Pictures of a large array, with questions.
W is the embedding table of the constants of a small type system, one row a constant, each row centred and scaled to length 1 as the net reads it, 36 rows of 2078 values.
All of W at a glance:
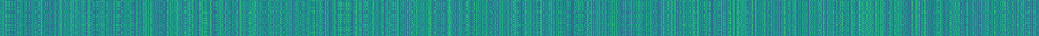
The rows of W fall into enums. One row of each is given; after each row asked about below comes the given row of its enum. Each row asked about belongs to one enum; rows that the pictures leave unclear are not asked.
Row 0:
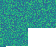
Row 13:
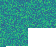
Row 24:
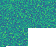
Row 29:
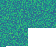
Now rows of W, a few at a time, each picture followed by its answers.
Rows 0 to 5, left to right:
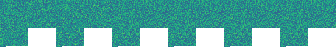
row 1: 24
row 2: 29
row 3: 29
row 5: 29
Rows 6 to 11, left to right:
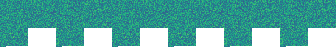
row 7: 0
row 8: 29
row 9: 29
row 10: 0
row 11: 0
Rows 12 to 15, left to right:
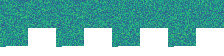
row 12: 13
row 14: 29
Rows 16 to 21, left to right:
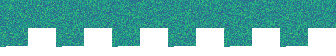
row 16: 24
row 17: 29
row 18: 13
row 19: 29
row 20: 13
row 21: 29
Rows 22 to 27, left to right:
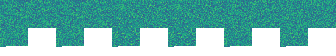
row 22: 13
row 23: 13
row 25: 24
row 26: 0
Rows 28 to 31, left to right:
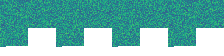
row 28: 13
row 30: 29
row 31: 13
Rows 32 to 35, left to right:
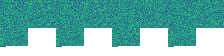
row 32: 0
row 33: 0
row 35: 13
